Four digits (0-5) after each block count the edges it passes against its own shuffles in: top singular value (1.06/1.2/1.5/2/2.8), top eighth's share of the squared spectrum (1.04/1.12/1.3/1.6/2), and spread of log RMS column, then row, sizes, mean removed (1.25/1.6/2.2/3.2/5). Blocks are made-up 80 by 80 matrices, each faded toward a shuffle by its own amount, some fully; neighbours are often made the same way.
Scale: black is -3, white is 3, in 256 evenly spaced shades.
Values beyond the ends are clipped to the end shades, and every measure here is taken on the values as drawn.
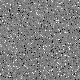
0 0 0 0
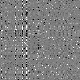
5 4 2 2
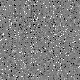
3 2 1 0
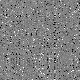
3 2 1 0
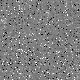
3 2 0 0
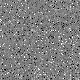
3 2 1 0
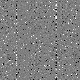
4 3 1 1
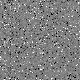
3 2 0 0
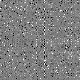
4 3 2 1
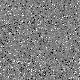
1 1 0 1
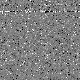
2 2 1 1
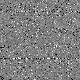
2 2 0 2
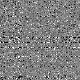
2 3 2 3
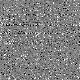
1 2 1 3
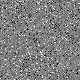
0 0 0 0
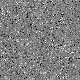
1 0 0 0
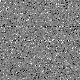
2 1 0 1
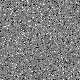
0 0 0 0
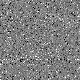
1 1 0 1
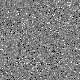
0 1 0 0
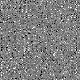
4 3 2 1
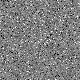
0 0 0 0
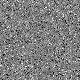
0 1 0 0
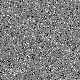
2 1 0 0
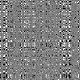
5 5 4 3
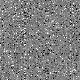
3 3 2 1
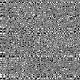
4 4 2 3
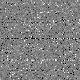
4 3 1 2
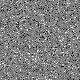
1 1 0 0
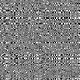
5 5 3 4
